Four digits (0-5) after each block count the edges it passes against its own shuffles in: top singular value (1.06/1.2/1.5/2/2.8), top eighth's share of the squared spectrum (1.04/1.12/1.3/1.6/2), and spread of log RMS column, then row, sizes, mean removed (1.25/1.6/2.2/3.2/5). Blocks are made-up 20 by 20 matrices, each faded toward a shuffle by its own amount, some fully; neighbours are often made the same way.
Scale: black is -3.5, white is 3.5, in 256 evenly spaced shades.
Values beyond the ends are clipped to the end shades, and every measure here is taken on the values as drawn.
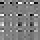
4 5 2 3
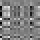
4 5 3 3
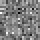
3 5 2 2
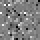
0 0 0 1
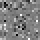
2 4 2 1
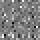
3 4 1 1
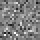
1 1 0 0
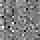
2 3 0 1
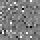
1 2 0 0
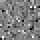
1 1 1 0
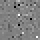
1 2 1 0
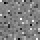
0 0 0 0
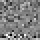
2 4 0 2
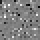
0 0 0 0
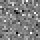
0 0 0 0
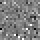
0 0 0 1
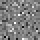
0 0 0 0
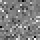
0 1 0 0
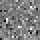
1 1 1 0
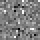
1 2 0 1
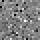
0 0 0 0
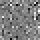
1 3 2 1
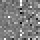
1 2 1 0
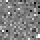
1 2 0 0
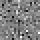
1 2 0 0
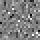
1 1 0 0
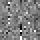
2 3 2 0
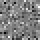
0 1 0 0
